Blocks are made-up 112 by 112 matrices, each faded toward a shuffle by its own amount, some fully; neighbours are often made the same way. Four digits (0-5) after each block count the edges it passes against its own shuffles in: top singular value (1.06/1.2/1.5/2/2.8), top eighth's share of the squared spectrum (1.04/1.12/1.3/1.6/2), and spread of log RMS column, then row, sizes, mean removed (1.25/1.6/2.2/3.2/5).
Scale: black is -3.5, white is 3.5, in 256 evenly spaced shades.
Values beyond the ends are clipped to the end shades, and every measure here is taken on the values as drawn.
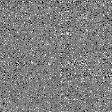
2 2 2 3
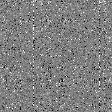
2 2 2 2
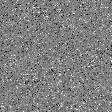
1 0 0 0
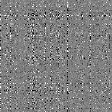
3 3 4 3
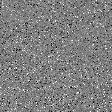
1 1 1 1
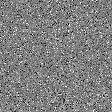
0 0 0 0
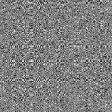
5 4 3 3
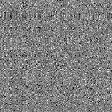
4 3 2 2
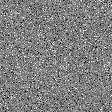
0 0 0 0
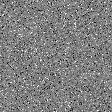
0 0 0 0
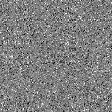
3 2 1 1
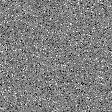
0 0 0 0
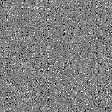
4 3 2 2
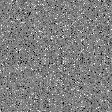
3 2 1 0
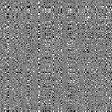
5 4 4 3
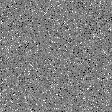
3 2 1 0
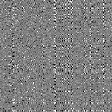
5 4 3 3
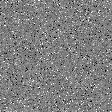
1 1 0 0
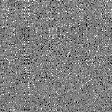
4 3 2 2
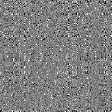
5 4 3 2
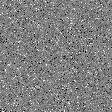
0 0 0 0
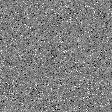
0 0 0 1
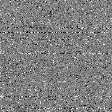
2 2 0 3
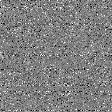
1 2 0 3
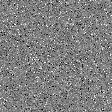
0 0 0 1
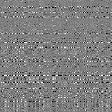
5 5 2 4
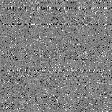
4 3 1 2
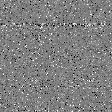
3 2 1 2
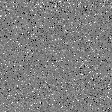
2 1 0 1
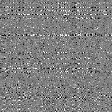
4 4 2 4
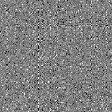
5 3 3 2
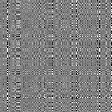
5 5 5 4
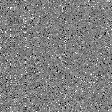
4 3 2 1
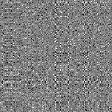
5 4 3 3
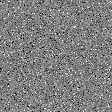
2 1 0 0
